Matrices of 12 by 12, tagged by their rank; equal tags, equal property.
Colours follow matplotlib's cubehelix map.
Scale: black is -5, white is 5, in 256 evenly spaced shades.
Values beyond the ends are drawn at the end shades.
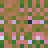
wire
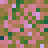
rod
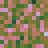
rod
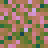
rod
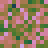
rod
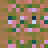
wire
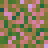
rod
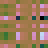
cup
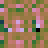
wire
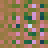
wire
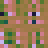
wire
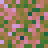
rod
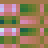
cup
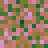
rod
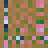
wire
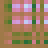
cup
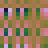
cup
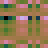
cup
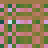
cup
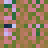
wire
